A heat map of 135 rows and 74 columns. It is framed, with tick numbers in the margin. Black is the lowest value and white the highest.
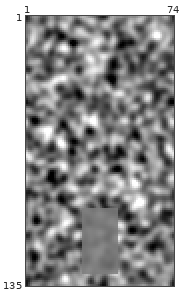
The field is mottled with small blotches. The bottom middle is the calmest part. No overall slope runs across the table. No lone cell stands out from its neighbours. In the bottom middle lies a patch that is calmer than the rest. No regular stripes run through it. The halves do not mirror each other.
